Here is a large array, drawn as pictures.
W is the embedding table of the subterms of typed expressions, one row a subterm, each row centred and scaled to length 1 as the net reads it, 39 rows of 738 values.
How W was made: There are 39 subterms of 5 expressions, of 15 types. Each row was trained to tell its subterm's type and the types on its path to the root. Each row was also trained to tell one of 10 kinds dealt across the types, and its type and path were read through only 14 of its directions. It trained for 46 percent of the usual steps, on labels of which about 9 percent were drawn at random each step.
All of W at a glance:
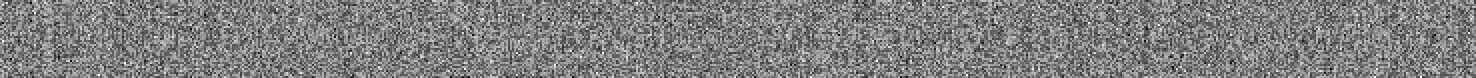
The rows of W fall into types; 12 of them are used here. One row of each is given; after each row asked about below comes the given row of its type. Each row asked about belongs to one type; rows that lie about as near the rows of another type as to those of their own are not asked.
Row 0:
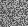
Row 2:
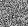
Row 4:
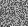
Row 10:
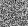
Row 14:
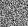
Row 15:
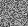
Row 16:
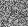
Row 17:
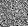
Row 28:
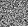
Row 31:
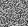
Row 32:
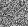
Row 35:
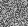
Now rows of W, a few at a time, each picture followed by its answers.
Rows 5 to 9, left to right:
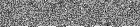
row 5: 14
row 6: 35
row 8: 32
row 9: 35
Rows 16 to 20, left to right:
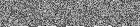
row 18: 4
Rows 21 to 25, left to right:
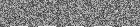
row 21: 10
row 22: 35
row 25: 31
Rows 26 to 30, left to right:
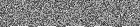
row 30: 4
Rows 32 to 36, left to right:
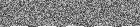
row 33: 16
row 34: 32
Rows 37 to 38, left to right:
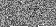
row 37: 4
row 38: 28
